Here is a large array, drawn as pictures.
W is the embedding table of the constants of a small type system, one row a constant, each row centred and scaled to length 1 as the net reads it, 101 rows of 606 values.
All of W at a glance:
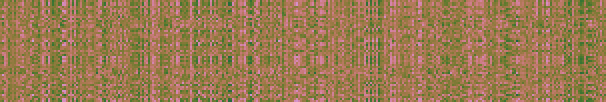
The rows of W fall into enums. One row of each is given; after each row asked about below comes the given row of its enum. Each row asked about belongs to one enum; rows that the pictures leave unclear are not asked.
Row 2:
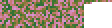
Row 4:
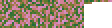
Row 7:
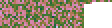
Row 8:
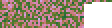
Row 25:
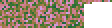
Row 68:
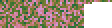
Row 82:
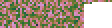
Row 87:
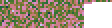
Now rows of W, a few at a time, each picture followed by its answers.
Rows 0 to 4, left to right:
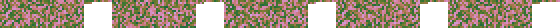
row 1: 68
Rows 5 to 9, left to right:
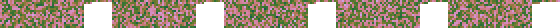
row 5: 2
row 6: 68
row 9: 4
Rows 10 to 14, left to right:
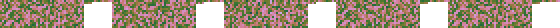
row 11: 2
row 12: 68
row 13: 4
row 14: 4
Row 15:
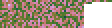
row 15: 8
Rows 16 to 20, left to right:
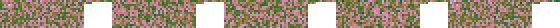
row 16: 8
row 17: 7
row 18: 2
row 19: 68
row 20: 8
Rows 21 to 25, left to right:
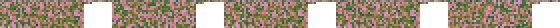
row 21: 82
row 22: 2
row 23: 82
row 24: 82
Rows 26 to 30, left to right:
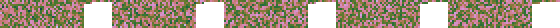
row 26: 7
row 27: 82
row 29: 8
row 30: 4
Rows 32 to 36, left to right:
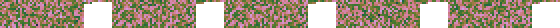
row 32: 82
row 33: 4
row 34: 4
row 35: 7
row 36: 2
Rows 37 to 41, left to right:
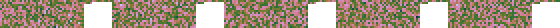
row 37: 7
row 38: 8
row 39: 2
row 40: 8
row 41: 8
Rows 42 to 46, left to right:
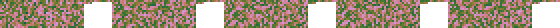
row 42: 68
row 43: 2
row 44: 4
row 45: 4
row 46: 2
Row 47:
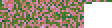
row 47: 8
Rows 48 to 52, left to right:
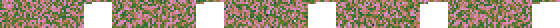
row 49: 4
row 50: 7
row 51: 82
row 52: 4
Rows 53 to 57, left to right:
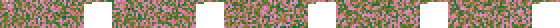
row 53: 8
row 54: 8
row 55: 25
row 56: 2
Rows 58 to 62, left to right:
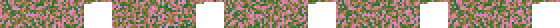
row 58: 2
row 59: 25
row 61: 2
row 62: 2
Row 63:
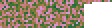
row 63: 25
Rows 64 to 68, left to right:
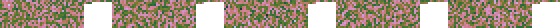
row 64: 8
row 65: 2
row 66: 7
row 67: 4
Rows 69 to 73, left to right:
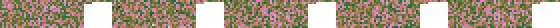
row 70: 87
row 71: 68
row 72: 25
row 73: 68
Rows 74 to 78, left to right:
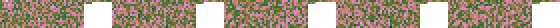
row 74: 8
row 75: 7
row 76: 2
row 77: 7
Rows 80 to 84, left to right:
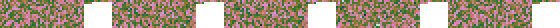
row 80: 4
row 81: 82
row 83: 87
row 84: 4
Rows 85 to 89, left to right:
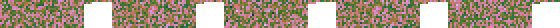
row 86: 25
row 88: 25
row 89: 8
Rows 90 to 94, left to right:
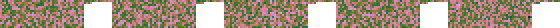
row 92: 68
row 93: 2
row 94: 8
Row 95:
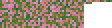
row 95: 8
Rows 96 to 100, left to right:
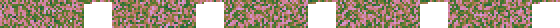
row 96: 7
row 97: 25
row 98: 4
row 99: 4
